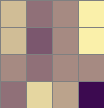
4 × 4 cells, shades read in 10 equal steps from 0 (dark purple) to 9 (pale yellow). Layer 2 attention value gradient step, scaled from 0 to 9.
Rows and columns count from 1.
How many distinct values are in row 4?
4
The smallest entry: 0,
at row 4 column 4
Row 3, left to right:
5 4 5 5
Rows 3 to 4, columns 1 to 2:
5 4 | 4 8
